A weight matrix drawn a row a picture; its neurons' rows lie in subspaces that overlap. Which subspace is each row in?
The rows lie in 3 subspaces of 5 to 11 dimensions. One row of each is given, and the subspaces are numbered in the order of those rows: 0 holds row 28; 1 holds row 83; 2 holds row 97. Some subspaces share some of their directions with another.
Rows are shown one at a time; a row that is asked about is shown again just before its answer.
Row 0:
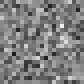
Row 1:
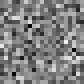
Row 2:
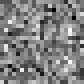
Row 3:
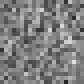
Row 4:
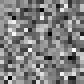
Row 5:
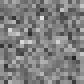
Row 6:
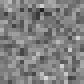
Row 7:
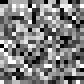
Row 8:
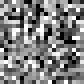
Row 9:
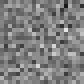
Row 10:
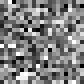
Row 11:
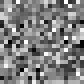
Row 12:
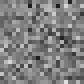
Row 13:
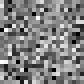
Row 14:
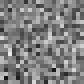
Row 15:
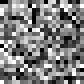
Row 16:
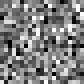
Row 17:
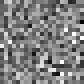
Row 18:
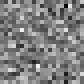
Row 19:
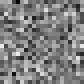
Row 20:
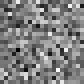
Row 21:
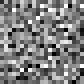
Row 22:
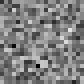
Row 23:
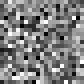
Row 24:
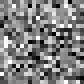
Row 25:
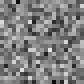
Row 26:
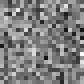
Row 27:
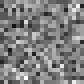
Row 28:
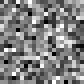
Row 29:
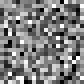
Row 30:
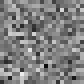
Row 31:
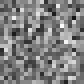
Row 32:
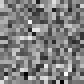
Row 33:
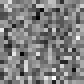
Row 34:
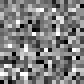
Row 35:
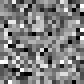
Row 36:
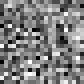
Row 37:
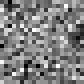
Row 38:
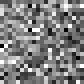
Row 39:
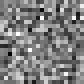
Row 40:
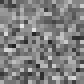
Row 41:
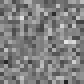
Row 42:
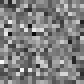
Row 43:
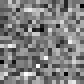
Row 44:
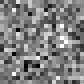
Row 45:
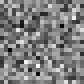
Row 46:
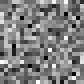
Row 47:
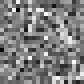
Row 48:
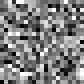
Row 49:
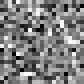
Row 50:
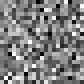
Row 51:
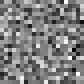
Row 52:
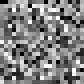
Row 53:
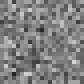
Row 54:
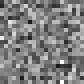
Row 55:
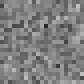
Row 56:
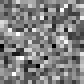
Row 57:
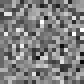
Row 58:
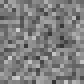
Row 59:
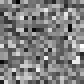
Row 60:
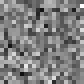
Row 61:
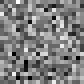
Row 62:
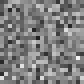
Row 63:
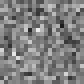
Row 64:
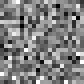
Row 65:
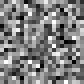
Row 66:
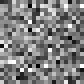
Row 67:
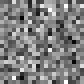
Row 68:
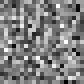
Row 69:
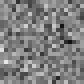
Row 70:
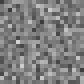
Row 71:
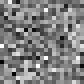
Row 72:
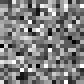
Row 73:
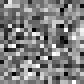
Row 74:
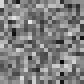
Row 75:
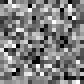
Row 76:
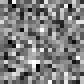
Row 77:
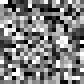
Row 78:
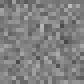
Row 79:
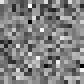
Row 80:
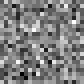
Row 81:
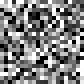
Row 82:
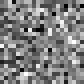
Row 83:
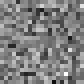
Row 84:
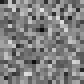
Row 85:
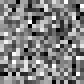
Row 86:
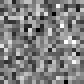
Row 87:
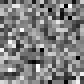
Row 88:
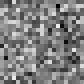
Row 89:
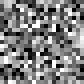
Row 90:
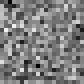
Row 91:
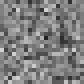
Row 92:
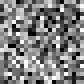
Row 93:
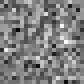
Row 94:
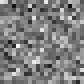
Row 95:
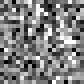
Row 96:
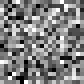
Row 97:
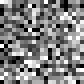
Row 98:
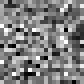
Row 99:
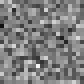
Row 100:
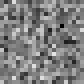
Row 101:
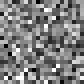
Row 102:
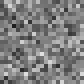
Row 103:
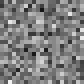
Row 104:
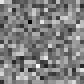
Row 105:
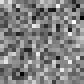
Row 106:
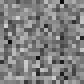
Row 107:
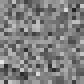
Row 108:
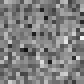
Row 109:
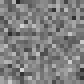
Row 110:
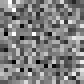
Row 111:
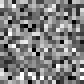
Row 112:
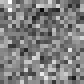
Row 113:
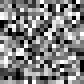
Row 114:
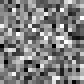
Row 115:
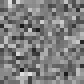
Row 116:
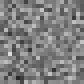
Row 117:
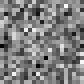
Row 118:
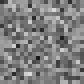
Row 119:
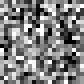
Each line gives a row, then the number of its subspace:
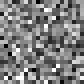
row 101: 1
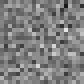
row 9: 2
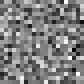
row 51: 0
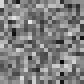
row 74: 1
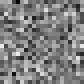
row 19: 0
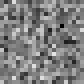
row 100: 2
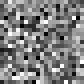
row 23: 0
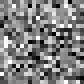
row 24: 2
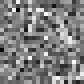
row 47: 1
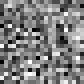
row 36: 2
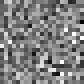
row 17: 1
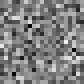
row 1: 0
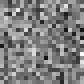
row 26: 1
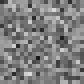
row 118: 2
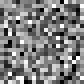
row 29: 1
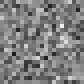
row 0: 0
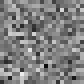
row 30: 1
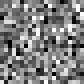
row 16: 0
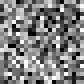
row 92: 1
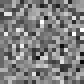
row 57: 1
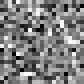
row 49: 0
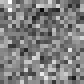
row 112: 1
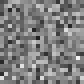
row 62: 2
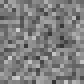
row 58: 0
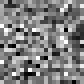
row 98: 2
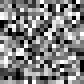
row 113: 0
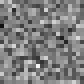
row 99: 2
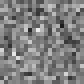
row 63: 0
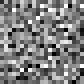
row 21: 2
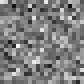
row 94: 2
